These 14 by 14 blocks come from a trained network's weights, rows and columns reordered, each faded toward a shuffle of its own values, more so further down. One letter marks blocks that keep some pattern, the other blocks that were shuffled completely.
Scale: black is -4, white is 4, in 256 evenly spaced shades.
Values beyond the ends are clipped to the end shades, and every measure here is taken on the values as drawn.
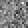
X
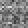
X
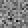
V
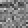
X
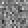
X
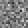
V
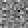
X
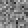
V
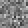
V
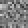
X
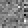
X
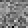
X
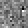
X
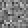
V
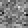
V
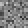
X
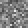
V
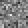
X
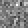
X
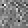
X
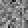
V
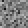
V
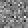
X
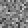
V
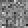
X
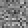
X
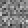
X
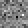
V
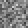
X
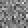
V
